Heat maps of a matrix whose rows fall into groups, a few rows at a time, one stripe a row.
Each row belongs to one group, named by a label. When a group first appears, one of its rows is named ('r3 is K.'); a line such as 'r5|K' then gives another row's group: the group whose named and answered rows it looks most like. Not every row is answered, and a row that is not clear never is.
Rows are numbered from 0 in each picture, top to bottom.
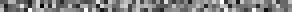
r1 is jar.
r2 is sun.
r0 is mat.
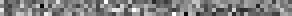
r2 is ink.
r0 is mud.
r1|jar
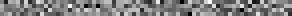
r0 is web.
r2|ink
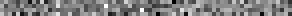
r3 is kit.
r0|mat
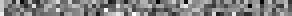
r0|kit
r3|ink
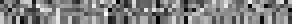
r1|sun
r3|mud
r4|kit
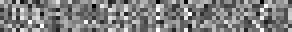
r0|kit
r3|jar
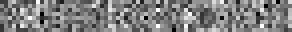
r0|mat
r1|sun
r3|jar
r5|jar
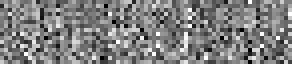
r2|jar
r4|jar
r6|jar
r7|ink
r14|sun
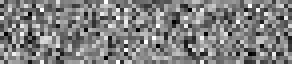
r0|mud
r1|web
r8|jar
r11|kit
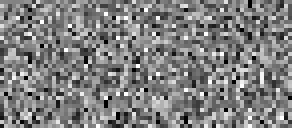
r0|sun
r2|mat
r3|mud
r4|web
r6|mat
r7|ink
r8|sun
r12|mud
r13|mat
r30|kit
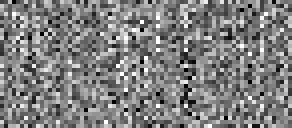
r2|ink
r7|ink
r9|web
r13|web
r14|mat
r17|mat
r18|ink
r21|mat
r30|mud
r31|web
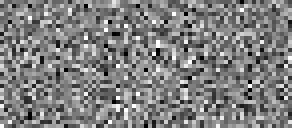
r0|ink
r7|mud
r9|sun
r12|kit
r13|sun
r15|jar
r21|web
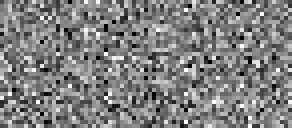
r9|ink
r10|jar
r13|mud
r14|ink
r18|ink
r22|sun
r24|mud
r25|mat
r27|kit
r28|jar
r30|mat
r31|web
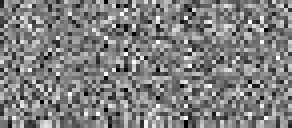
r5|web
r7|sun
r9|mud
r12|jar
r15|ink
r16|jar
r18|mud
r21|web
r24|kit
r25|jar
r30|mat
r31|mat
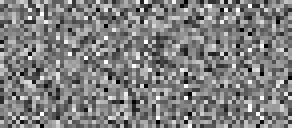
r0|mat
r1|web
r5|mat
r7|ink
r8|sun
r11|sun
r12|web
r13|mat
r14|sun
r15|mud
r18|kit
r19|mat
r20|web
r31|jar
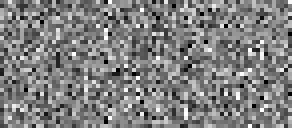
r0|mat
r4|kit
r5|jar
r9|mud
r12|web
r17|web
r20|sun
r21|ink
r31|web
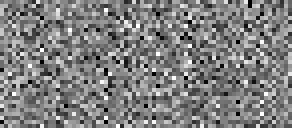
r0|sun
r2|mud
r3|kit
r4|jar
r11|jar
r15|jar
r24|mud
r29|mud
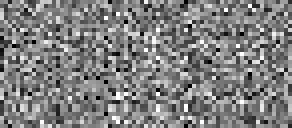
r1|web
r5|jar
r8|ink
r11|sun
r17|web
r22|kit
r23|web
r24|ink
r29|ink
